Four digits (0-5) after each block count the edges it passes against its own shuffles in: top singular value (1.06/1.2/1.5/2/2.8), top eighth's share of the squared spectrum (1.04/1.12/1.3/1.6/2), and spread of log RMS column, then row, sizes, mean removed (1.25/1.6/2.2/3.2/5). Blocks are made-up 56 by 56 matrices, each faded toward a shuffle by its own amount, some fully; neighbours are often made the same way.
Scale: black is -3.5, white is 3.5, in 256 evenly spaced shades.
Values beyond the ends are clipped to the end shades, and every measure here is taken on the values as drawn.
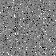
2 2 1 0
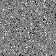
0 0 0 0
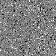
2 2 1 0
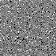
3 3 2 1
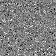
0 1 0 1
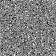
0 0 0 0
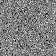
2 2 0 0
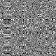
4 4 2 2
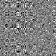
4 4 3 2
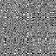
4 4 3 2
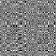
5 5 3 3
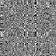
4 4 3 2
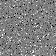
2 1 0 0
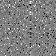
3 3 1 1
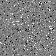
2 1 0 0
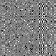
4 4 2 2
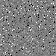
2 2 0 0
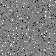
2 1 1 0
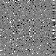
4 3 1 1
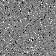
1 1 0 0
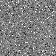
0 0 0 0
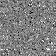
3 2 0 0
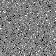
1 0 0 0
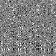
4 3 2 2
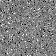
0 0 0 0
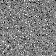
1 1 0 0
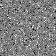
0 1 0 0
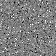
0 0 0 0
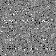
3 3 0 1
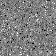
1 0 0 0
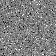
0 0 0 0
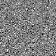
3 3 1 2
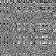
4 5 3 3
